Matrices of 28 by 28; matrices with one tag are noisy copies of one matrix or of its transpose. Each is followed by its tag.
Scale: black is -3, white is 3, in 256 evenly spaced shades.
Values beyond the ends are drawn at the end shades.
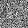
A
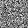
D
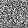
D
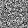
D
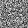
D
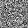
D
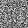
D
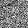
A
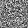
D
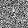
A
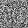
D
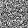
D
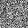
A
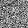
A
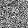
A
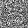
D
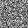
D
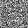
D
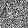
A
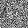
A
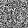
D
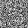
D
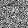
A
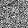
A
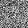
A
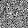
A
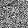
A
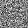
D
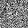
A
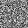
D
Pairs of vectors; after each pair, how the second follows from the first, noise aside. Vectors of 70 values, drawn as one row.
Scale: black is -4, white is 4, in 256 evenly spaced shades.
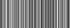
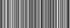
copied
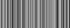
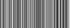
sign-scrambled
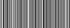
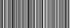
negated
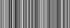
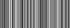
negated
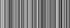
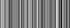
copied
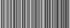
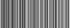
reversed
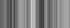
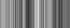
reversed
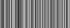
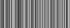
copied
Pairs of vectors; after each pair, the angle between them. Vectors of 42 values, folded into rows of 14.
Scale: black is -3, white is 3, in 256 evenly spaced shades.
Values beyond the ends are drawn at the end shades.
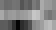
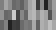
partly aligned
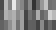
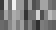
nearly parallel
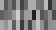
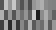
partly opposed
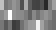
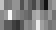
nearly parallel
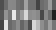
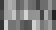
nearly parallel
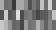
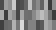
nearly opposite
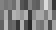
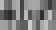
orthogonal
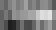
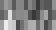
partly opposed
